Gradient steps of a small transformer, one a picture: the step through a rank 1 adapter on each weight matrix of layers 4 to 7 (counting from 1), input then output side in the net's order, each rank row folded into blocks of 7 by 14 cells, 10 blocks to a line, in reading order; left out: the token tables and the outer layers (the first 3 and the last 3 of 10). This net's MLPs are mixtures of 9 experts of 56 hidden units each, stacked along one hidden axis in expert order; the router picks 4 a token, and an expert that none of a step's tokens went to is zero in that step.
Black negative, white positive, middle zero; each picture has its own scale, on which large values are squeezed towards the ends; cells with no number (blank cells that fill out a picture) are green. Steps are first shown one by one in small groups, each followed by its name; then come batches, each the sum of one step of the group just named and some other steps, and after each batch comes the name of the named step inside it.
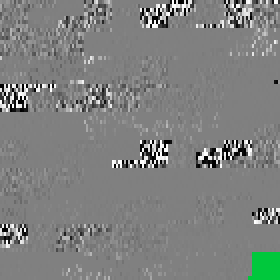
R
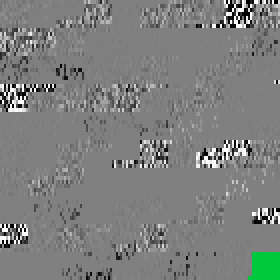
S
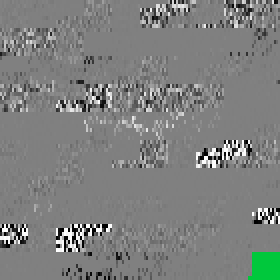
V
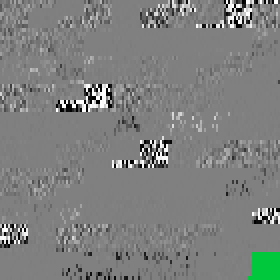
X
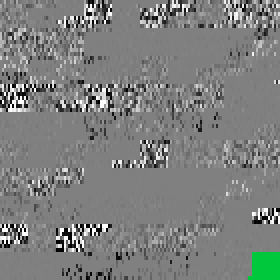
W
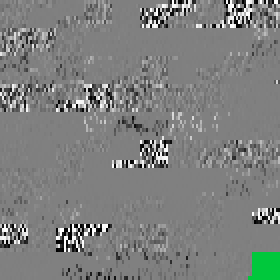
X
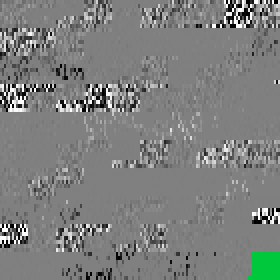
S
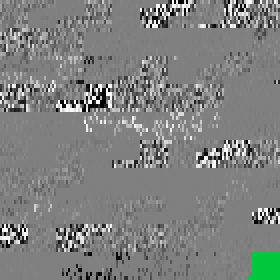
V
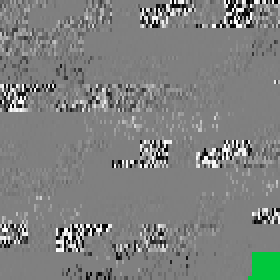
S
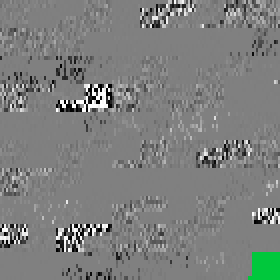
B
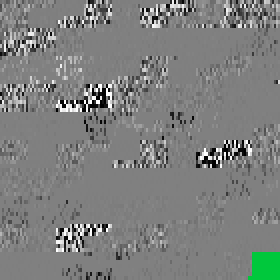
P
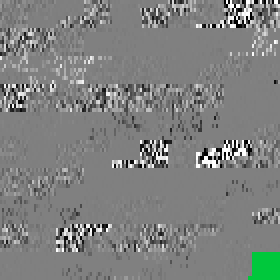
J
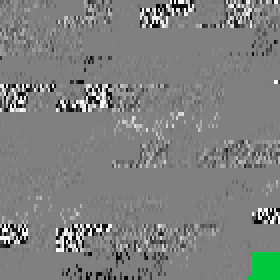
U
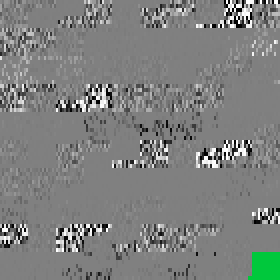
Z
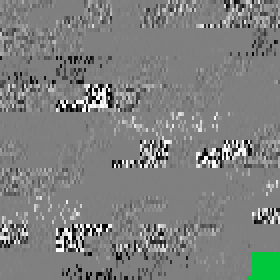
B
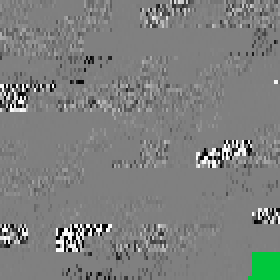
U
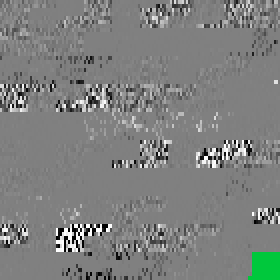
U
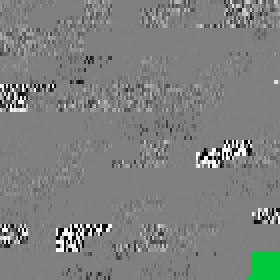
Z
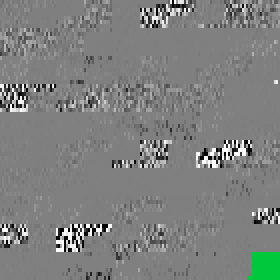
Z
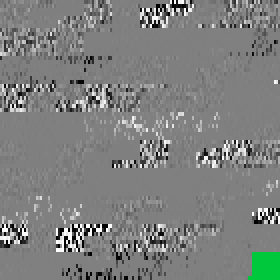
U
